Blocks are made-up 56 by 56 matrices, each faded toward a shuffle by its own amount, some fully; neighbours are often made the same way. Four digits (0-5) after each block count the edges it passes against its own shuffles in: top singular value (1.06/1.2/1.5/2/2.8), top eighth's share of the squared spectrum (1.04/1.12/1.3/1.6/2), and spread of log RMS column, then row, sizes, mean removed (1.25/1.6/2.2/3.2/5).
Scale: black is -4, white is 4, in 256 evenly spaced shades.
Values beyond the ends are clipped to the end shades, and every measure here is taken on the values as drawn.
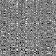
4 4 2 2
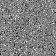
1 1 0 0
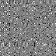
4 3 2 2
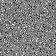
0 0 0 0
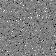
0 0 0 0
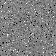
0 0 0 0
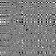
5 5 3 3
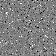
2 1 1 0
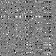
4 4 2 2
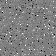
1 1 0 0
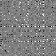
4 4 2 2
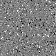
0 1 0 0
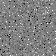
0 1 0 0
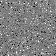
0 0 0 0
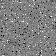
1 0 0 0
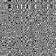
4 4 2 2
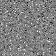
2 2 0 0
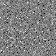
2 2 0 1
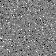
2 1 0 0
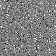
3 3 0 1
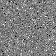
0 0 0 0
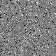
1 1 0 0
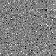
3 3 1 1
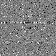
3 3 0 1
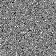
0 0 0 0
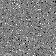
1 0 0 0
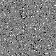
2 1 0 0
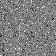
2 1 0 0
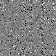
2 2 1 0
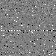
3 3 0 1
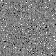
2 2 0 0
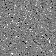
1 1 0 0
